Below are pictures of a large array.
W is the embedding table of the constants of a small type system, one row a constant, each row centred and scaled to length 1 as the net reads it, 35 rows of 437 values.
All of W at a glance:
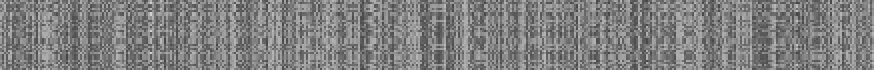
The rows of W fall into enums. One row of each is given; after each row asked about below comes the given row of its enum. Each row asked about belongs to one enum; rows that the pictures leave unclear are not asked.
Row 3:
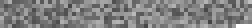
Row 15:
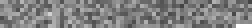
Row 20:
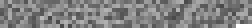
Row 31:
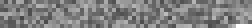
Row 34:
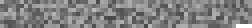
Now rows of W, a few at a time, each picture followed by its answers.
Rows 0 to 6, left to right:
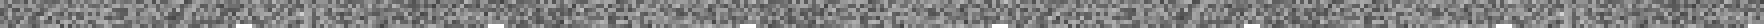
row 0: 20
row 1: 15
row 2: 3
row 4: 20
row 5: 3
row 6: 15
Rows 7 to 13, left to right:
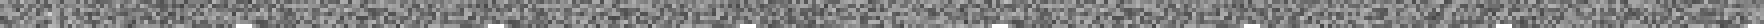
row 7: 15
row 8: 34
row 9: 34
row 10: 3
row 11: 34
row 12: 20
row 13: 31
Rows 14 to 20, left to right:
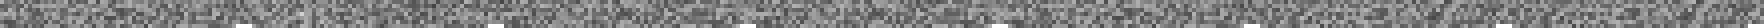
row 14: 34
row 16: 31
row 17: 31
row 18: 34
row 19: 20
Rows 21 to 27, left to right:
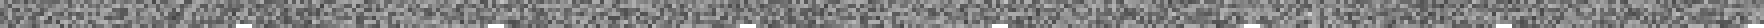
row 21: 20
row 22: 3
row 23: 34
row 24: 3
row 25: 31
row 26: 15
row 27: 31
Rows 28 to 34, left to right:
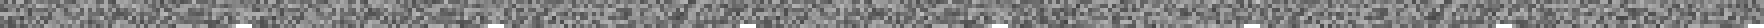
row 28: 31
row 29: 31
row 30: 20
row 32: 3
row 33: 20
